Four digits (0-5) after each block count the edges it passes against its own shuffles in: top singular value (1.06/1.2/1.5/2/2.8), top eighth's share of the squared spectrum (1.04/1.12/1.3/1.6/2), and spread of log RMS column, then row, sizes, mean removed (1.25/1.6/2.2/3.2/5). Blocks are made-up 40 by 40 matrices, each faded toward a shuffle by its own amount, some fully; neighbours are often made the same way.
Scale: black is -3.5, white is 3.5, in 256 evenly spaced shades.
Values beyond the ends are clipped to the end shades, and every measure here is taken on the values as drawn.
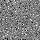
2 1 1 0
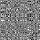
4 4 2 2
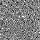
2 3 0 0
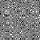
4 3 2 2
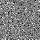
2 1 0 0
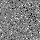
0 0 0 0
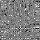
3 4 1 2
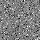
1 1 0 0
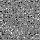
2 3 0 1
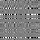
4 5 2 3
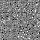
1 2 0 0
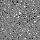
1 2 0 0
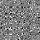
3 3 1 2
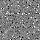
2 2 0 1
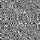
3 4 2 2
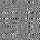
4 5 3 3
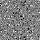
2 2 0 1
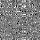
3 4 1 2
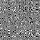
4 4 2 2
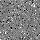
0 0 0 0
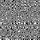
3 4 1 2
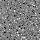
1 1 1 0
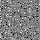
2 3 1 1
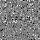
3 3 1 1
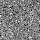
0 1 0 0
